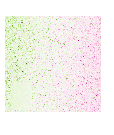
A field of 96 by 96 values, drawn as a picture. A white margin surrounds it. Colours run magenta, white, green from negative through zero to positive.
Grain: fine. Stripes: none. Slope: up to the left. Calmest part: bottom left. Odd patch: calmer, in the bottom left.
